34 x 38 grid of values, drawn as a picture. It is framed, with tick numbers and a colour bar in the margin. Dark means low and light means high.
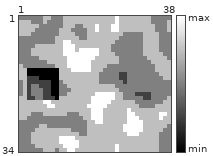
There are no regular stripes. An odd patch, lower than its surroundings, sits in the middle left. The ninth with the lowest average is the middle left. No single row or column stands out from its neighbours. The texture is blotchy. The middle left is the roughest part.
